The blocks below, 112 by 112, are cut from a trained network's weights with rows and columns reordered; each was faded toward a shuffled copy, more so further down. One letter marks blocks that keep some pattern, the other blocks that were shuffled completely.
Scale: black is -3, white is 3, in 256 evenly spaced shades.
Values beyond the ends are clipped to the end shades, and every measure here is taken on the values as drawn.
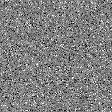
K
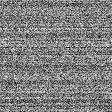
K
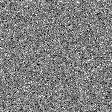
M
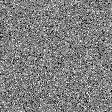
M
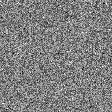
K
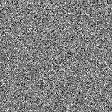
K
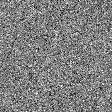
M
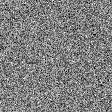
M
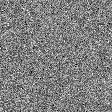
M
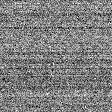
K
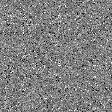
K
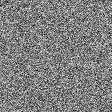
M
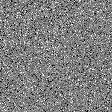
M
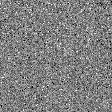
K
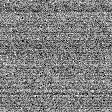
K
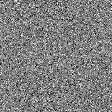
K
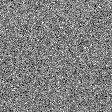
M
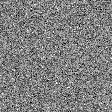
M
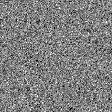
K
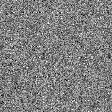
K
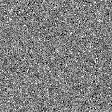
K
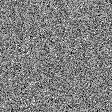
M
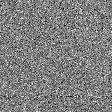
K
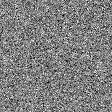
M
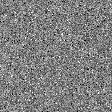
K
